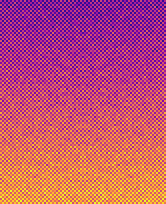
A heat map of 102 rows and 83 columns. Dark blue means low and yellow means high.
Average level on the scale: 50%. Slope: up to the bottom. Grain: checkered. Odd rows or columns: none. Mirror symmetry: left to right.
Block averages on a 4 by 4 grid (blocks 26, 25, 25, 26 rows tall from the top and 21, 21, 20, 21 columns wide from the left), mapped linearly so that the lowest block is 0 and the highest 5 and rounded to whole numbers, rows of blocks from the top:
0 0 0 0
2 2 2 2
3 3 3 3
5 5 5 5
